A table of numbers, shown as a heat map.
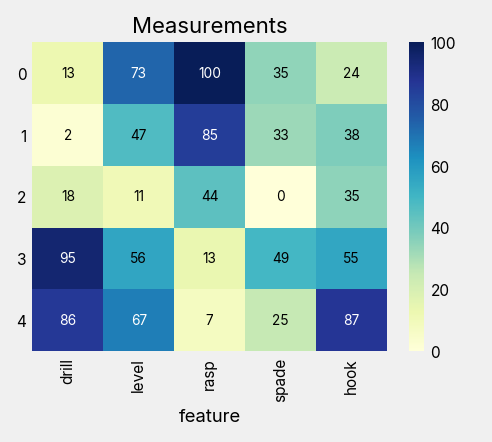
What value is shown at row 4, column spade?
25
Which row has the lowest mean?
2
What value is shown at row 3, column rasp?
13
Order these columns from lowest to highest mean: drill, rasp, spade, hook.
spade, drill, hook, rasp
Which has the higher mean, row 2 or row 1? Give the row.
1
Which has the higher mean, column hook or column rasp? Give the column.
rasp
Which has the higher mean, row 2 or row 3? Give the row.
3
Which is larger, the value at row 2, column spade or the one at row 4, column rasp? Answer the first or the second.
the second
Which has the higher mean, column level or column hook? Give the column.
level
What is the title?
Measurements
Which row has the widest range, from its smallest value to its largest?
0
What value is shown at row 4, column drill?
86
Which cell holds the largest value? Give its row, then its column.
0, rasp
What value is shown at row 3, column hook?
55
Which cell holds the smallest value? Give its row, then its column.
2, spade
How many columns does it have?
5
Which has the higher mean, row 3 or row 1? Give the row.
3
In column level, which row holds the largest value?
0
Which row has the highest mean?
4
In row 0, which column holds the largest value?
rasp
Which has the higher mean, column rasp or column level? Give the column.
level
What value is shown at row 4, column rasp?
7
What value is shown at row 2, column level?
11
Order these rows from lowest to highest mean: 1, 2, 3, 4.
2, 1, 3, 4
